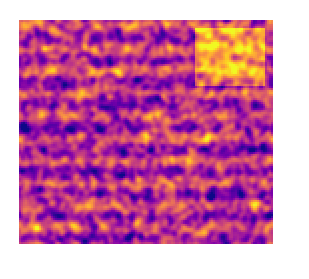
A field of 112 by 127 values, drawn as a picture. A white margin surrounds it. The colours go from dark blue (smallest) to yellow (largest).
In the top right lies a patch that is higher than the rest. No row or column stands out. Neither half mirrors the other. The ninth with the highest average is the top right. Horizontal stripes repeat 10 times down the table.
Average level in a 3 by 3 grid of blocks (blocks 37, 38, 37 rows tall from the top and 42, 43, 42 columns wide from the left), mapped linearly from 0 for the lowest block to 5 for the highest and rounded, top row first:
1 1 5 / 0 0 1 / 0 0 0
